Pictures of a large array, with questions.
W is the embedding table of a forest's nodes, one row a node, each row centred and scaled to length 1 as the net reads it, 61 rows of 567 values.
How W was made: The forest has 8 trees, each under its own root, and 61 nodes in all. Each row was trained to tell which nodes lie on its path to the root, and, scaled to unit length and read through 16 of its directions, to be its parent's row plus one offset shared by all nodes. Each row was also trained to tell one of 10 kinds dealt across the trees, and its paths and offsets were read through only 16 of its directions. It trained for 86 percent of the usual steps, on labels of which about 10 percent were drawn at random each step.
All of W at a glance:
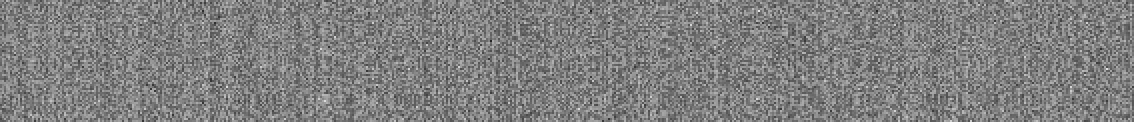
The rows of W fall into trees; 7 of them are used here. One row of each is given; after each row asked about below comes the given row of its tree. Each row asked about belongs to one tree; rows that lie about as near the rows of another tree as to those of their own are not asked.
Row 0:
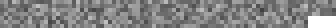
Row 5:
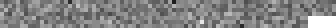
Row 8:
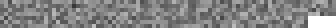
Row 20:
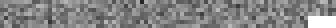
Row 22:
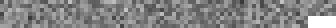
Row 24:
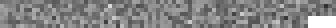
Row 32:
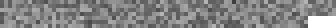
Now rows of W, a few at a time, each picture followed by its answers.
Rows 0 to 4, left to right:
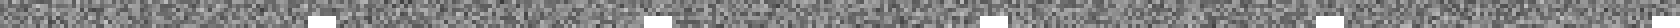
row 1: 8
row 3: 0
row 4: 5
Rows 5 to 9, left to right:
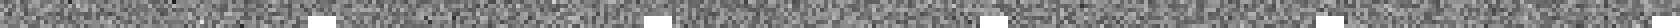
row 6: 5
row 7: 0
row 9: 0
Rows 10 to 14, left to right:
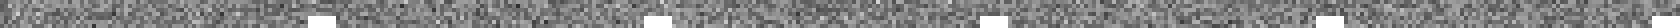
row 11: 8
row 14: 0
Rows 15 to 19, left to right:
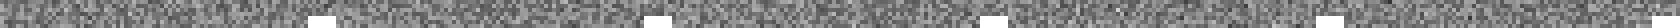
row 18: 24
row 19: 22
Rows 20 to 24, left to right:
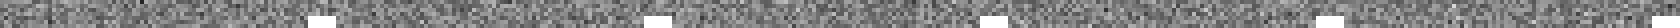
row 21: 24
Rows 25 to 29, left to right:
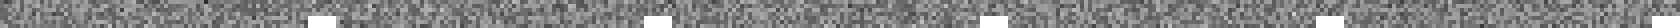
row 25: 22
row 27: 22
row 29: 24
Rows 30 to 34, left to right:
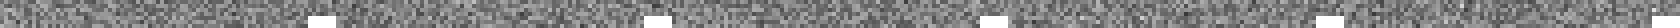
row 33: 5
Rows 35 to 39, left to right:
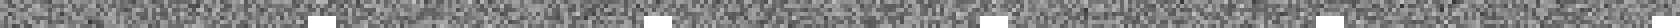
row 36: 0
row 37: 32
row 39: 8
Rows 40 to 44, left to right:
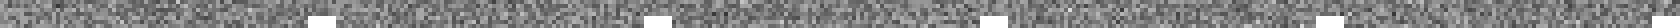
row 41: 5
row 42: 20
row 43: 22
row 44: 5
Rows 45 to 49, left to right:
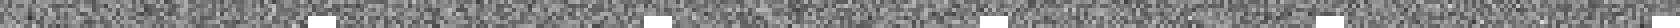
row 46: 0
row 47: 5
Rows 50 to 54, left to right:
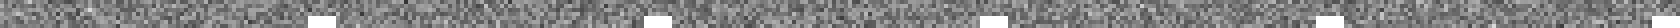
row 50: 5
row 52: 0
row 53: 22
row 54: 22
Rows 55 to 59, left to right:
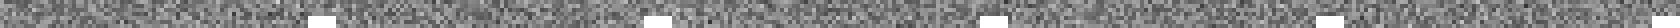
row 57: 5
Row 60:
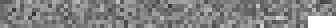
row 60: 22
